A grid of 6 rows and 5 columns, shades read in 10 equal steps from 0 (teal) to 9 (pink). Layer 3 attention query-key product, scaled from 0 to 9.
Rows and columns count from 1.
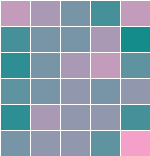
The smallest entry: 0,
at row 2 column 5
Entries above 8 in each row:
0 0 0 0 0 1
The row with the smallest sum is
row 2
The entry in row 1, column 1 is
7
